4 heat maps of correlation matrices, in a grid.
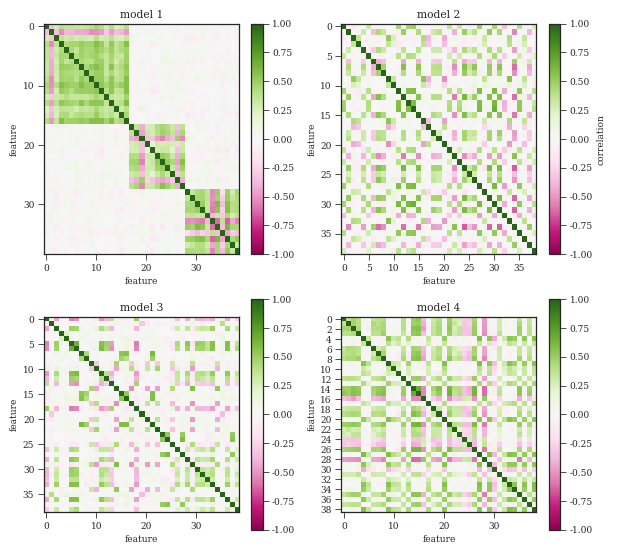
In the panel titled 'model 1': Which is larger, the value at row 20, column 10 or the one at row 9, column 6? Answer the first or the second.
the second
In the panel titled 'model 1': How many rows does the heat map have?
39
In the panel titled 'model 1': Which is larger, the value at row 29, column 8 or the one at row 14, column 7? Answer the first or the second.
the second
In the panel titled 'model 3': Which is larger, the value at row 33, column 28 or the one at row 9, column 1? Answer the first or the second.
the first
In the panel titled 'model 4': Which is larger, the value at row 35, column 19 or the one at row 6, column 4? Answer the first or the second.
the first
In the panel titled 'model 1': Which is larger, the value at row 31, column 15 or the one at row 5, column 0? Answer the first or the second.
the second
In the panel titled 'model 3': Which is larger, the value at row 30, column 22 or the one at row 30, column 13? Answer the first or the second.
the first
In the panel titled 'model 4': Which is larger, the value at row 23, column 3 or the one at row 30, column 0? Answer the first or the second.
the first
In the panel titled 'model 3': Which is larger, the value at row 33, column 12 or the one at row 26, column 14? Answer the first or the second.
the first
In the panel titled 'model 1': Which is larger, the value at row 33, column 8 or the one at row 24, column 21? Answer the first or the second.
the second
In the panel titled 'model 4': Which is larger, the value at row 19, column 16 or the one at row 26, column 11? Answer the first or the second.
the second
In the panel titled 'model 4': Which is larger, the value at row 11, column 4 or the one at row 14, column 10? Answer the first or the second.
the first
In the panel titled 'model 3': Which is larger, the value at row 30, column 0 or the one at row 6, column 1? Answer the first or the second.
the second
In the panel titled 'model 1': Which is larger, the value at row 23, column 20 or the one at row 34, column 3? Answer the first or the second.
the first
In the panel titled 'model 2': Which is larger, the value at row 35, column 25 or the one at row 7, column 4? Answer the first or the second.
the second
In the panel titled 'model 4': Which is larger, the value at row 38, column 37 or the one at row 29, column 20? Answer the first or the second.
the second
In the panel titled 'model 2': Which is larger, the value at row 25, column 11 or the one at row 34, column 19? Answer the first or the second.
the first
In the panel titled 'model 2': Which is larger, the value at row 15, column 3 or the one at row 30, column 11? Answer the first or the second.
the second
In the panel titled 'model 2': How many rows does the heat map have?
39
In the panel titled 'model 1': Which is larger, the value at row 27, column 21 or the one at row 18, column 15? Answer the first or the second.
the first
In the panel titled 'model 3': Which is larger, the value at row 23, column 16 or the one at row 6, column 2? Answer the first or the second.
the second
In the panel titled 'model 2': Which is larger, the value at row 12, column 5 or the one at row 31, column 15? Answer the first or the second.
the second
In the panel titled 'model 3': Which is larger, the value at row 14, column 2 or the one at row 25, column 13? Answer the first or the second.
the second
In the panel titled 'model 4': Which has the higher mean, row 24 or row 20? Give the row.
20
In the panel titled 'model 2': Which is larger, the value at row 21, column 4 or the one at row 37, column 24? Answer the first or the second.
the first
